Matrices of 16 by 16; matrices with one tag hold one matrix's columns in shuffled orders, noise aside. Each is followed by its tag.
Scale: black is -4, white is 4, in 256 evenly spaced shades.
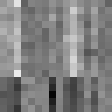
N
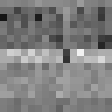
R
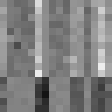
N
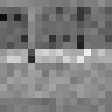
R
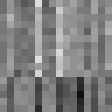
N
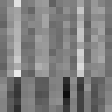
N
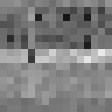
R
